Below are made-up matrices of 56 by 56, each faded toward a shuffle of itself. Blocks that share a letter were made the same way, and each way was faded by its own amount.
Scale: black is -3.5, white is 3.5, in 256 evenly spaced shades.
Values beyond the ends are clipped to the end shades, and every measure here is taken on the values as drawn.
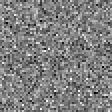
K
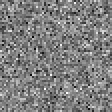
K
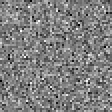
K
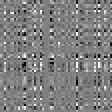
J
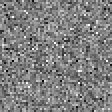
K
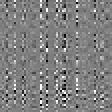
J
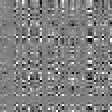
J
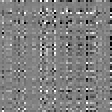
J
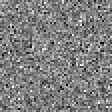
K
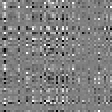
J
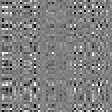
J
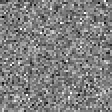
K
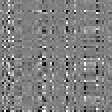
J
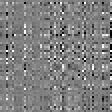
J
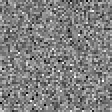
K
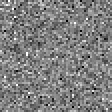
K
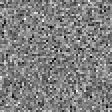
K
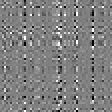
J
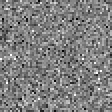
K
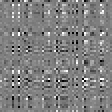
J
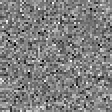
K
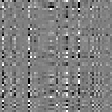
J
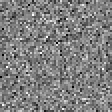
K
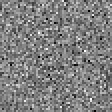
K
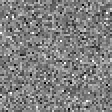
K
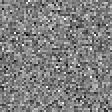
K
